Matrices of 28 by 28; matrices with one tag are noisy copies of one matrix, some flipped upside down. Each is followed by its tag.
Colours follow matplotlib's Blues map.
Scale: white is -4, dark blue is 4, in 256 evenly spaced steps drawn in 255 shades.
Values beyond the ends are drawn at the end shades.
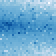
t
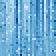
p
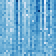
p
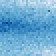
t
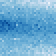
t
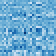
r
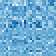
r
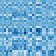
r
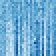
p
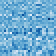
r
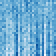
p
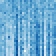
p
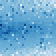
t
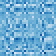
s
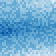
t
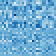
r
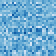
r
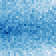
t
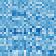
r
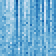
p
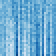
p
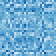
s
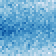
t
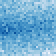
t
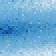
t
